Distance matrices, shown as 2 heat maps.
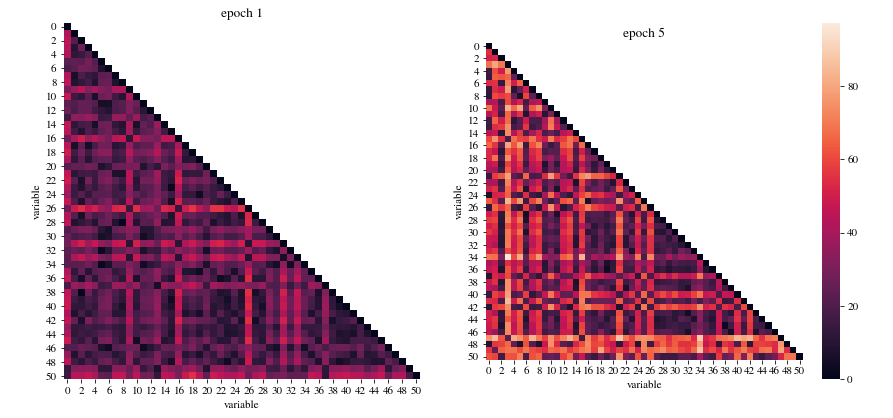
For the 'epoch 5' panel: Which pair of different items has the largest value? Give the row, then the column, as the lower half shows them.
34, 3
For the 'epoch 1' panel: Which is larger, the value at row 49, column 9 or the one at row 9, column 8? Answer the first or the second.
the second
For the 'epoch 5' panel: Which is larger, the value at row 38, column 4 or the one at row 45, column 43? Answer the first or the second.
the first
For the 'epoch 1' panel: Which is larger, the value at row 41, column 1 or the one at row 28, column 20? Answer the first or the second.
the second
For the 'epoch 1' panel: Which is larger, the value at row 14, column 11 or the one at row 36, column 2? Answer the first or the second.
the first
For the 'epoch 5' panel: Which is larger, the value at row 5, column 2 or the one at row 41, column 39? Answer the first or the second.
the first
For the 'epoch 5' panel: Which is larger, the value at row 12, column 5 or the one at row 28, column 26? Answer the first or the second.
the second
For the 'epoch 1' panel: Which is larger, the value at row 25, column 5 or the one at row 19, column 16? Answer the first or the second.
the second
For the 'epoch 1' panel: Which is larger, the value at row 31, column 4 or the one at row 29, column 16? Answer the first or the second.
the first
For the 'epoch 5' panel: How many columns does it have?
51
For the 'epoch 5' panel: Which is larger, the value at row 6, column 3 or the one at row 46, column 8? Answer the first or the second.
the first
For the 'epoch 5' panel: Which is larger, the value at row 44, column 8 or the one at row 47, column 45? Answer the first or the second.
the second
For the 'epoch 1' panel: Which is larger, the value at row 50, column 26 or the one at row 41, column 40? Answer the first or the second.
the first
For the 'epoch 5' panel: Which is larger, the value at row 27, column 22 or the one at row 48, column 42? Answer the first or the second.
the first
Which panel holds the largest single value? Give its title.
epoch 5
